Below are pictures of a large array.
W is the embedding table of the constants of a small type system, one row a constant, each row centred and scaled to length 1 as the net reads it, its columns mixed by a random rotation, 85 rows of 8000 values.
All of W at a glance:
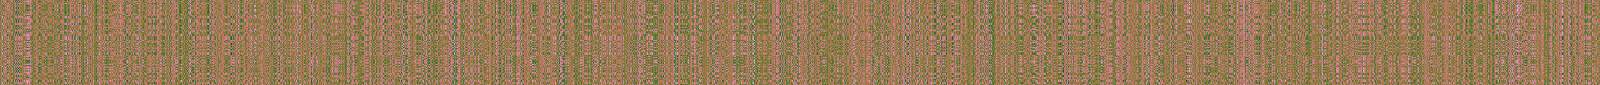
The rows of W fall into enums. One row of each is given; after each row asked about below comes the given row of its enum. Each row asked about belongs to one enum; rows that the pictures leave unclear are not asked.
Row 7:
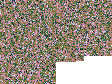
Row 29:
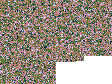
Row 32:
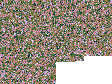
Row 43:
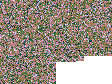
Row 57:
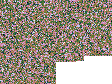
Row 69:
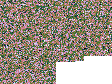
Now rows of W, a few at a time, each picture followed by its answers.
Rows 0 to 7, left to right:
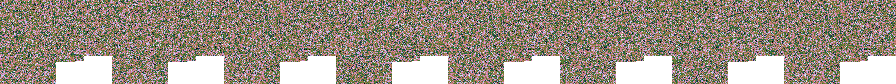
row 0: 32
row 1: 69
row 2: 7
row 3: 43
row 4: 7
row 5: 29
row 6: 29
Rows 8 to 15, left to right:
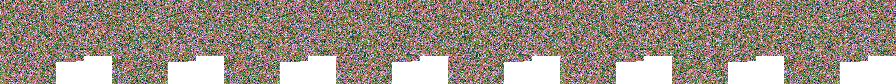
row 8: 7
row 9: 29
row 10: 29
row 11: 32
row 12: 32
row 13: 7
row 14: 69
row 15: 29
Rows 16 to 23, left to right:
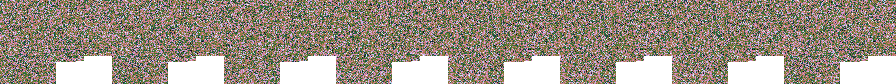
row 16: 43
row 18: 69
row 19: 32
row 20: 7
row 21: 7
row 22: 7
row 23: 43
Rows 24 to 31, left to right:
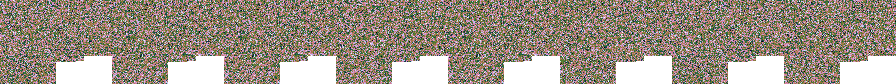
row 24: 43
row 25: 32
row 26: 32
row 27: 69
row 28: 32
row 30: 43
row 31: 57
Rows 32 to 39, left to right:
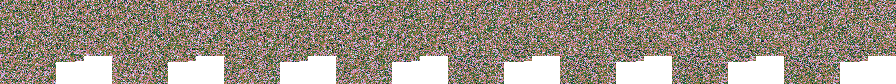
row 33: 7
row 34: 69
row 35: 69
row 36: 43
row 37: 43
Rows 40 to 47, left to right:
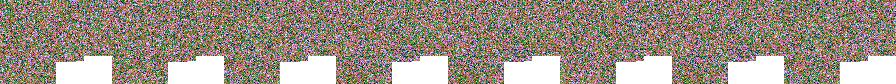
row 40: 57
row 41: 69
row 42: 29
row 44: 43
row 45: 7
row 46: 43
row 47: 29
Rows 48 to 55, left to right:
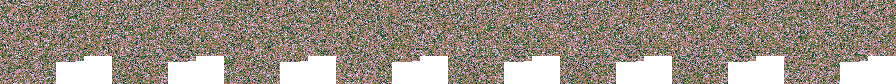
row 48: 69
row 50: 29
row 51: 7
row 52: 43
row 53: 43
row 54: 43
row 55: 32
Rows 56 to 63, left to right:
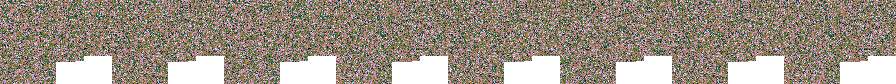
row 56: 69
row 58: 69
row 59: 7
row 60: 57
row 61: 29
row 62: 57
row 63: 7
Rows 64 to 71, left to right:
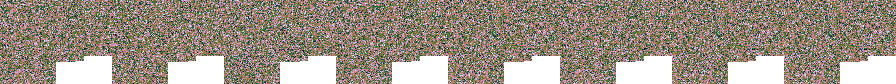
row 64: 69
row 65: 57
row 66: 43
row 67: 69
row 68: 7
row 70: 7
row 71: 7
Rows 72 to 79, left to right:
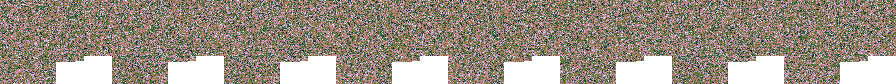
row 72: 69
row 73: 43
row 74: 43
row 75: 7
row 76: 7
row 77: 29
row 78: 43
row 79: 32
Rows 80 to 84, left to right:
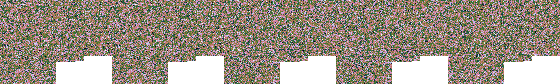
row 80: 69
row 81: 69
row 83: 43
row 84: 32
